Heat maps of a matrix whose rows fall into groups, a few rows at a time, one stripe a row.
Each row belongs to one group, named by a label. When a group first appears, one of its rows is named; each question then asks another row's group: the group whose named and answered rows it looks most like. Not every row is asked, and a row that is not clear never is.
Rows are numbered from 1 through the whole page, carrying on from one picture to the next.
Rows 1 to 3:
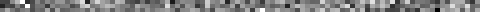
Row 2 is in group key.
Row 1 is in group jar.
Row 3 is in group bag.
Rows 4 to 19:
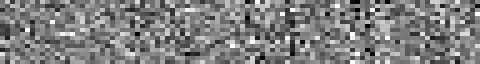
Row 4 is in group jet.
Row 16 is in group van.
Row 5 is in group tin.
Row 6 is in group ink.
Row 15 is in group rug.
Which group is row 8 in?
jet
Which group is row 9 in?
jar
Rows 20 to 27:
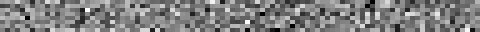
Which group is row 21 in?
van
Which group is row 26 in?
rug
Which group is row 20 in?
jar
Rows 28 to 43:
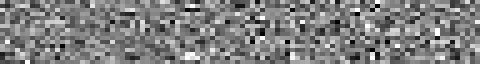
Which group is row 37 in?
bag
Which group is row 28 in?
key
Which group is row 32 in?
bag
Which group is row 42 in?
ink
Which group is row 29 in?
ink
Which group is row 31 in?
ink
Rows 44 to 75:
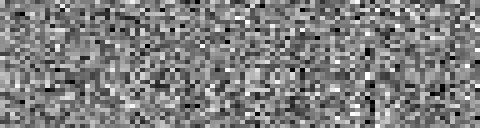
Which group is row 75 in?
key
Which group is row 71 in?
jar
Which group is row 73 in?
tin
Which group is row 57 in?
van
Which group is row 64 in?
rug
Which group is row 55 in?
bag
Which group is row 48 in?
ink
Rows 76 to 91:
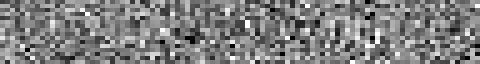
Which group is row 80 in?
van
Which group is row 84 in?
key
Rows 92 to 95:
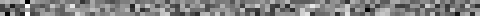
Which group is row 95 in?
key
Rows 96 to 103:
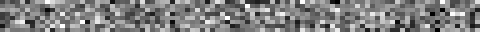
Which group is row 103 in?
bag
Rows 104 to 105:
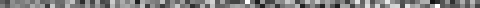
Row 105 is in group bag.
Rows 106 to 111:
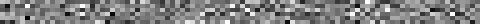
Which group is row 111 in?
ink
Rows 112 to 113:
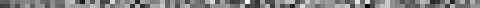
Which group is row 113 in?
van
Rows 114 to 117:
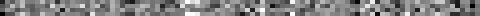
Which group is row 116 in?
bag
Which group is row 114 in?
ink
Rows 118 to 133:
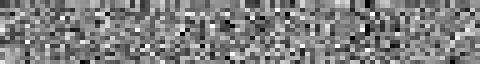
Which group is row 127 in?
jet
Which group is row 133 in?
key
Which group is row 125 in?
rug
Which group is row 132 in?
ink
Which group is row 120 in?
rug
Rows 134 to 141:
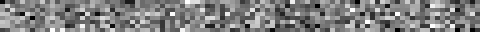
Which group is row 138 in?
jar
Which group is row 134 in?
ink
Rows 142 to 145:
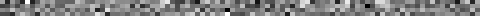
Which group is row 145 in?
ink
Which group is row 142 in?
key
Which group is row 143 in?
van
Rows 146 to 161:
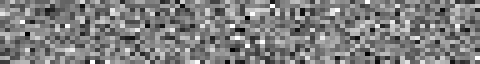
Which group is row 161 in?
ink
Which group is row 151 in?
jar
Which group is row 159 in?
van
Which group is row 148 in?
tin
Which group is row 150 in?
jet
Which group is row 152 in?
bag
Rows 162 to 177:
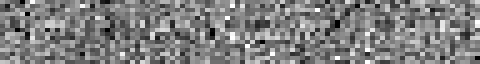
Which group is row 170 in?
rug
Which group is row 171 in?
rug
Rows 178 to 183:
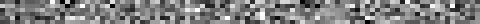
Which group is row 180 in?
ink
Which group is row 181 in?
bag
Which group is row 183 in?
van
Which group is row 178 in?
bag
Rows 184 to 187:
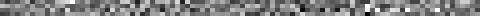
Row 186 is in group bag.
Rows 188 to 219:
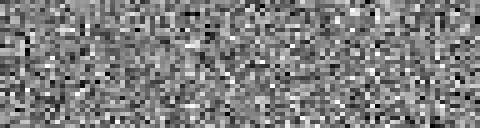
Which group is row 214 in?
ink
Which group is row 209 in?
rug
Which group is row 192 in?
tin
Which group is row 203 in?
bag
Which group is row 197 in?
rug
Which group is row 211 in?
key
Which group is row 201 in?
key
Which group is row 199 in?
ink
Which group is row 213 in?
tin
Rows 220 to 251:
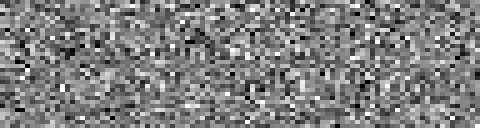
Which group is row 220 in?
van
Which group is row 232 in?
rug
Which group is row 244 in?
jet
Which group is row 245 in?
bag
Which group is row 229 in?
bag
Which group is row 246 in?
ink
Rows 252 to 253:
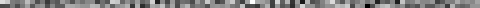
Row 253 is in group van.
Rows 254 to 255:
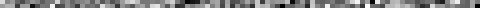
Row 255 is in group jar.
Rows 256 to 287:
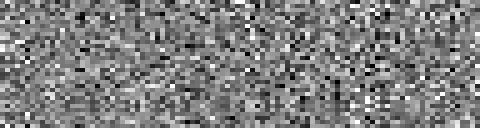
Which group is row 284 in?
key
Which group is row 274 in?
van
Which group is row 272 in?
jar
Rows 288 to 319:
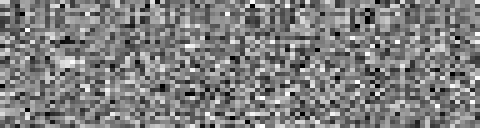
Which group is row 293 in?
van
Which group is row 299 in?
ink
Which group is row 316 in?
tin
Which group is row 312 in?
bag
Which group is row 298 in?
rug
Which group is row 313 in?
rug
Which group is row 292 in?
van
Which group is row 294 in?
ink
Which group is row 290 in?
van
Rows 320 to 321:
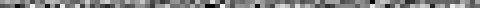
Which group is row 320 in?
jar
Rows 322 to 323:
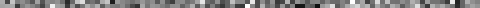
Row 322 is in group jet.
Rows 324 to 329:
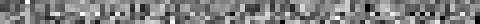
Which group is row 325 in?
van
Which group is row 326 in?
van
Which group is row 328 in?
tin
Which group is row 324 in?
key
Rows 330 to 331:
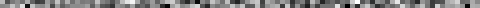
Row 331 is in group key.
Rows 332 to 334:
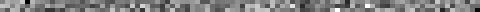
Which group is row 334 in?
tin
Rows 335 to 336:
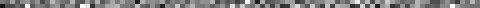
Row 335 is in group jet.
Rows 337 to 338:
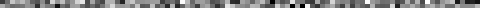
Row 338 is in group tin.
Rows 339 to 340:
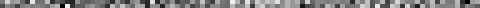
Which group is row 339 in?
rug
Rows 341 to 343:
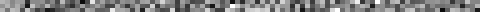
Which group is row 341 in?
key
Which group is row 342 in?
rug
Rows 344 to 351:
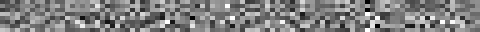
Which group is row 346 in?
van
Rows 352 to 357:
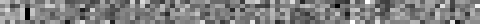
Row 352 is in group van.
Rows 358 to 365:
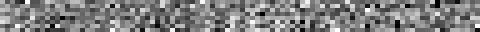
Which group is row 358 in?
key
